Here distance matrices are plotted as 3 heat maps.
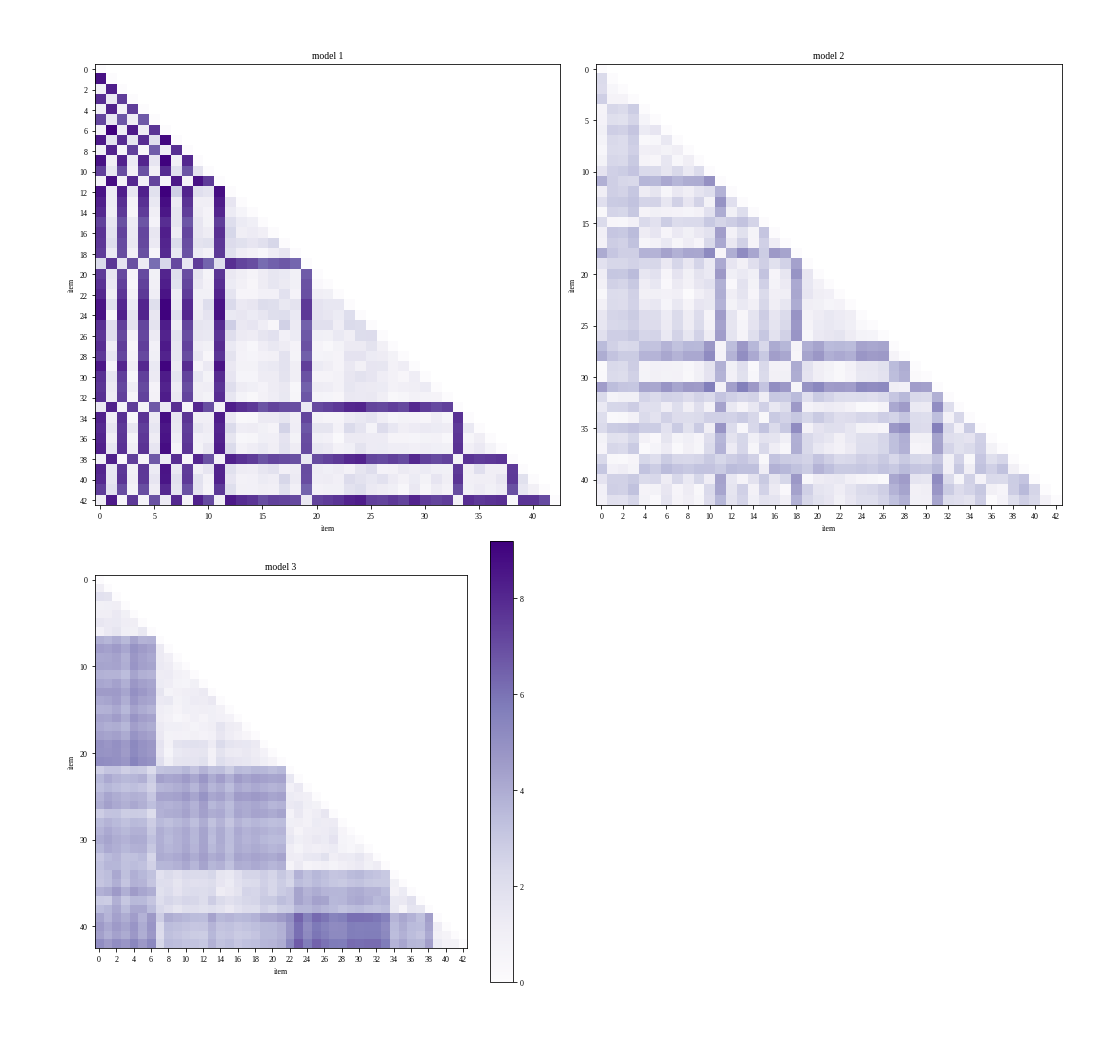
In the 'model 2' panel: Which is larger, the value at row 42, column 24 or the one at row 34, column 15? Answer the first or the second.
the first
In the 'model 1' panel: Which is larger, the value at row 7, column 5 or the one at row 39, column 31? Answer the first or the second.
the first
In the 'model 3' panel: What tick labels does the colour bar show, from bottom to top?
0, 2, 4, 6, 8
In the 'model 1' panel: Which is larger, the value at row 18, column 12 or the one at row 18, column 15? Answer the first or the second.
the first
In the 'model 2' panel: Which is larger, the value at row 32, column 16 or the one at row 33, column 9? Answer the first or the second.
the first
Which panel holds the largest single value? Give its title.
model 1
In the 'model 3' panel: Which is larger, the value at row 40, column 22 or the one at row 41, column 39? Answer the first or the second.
the first
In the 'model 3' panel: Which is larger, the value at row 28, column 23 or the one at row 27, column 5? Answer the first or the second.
the second
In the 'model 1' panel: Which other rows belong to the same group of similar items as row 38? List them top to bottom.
0, 2, 4, 6, 8, 11, 19, 33, 42
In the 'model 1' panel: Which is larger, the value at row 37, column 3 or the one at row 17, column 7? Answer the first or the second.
the second
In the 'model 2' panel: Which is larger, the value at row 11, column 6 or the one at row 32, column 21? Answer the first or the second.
the first
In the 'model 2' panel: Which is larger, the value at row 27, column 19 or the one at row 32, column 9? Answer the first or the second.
the first
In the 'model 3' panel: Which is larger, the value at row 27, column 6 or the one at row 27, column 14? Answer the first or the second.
the second
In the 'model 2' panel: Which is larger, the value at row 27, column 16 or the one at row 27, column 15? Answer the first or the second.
the first
